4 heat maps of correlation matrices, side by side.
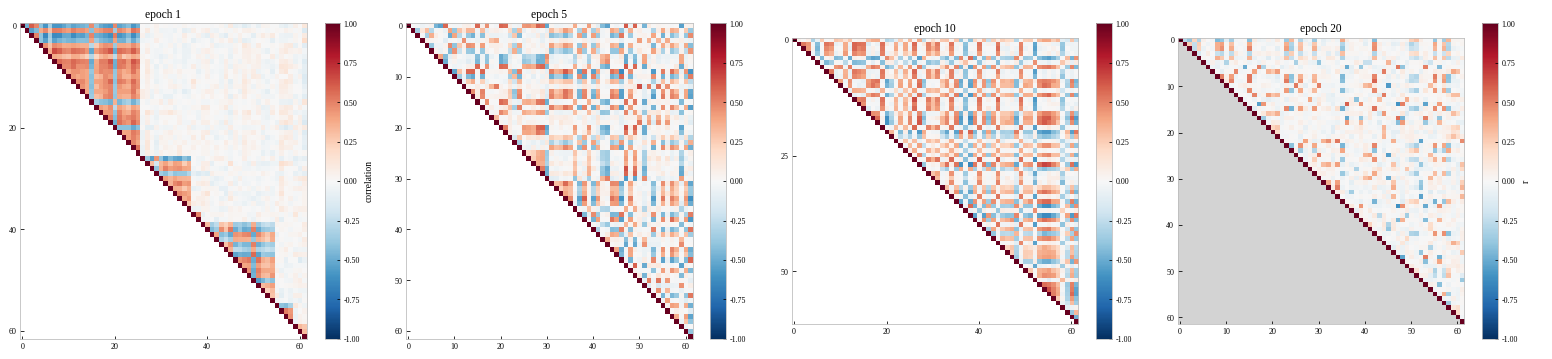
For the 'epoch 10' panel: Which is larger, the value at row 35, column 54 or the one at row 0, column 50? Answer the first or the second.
the first
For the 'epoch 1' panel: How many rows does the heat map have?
62
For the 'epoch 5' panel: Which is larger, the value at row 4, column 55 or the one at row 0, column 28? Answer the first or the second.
the second
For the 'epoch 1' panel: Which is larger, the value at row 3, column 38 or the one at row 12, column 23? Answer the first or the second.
the second
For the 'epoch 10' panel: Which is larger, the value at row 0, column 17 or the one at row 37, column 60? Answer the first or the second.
the first
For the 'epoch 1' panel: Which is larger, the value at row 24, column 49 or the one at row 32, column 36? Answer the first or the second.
the second
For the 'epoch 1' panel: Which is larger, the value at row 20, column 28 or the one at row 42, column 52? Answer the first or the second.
the second
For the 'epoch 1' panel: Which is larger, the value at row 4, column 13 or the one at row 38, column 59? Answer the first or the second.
the first
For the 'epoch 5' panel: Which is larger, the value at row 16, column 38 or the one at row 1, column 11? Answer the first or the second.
the first
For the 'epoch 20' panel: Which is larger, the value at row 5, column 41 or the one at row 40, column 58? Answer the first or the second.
the second
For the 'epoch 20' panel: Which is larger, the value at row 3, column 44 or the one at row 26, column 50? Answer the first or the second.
the first
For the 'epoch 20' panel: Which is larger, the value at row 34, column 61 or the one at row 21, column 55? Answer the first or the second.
the first
